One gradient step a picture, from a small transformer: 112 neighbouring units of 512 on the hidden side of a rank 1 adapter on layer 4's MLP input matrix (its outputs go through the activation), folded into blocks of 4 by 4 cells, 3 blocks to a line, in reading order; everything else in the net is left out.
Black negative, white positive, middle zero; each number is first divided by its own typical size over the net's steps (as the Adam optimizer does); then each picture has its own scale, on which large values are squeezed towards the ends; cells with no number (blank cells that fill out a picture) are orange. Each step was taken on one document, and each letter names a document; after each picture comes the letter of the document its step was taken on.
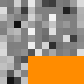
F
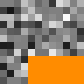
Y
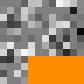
Y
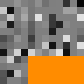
Y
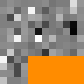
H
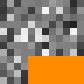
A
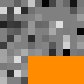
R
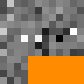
A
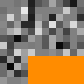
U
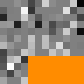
R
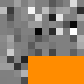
H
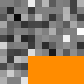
R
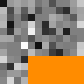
F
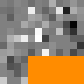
H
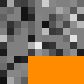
F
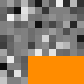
U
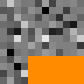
A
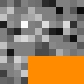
A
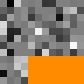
A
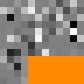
H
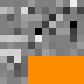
H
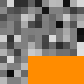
U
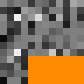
U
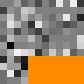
Y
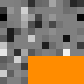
R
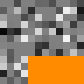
A
